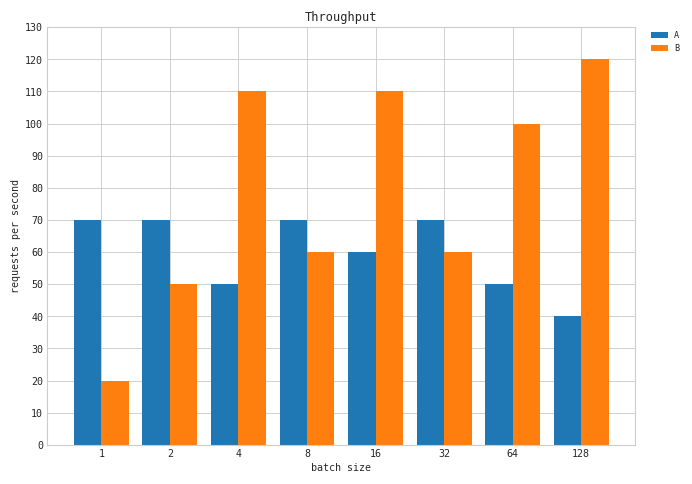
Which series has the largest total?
B
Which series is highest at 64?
B
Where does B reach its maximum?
128
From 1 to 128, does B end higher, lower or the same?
higher
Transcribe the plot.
Title: Throughput
x-axis: batch size, ticks 1 2 4 8 16 32 64 128
y-axis: requests per second, ticks 0 10 20 30 40 50 60 70 80 90 100 110 120 130
Legend: A, B
Values:
A: 70 70 50 70 60 70 50 40
B: 20 50 110 60 110 60 100 120
